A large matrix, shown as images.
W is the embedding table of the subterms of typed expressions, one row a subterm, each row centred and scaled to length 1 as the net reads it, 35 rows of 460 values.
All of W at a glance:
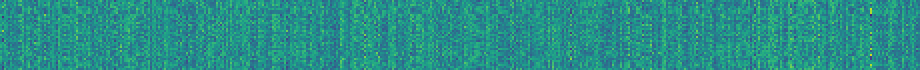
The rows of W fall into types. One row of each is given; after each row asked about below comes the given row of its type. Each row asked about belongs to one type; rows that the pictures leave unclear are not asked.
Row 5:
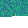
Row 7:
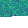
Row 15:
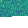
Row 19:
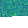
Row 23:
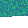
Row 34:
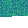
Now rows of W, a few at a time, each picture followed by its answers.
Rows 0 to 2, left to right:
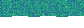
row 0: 34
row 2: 7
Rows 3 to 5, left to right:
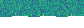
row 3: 5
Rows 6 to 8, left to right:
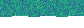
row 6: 5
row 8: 19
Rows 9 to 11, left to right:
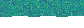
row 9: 15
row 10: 34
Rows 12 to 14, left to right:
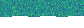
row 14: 19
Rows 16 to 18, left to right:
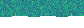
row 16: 5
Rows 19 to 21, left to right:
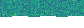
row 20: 34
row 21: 15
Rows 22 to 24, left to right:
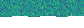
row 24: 5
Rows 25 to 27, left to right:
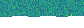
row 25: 23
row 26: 23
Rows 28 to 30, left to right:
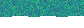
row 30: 15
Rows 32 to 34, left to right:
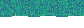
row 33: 19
